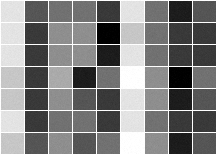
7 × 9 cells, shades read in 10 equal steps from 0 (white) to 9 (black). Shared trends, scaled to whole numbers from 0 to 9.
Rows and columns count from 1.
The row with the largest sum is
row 2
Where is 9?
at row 2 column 5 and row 4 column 8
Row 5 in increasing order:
1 2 4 4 6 6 7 7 8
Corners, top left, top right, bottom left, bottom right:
1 6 2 6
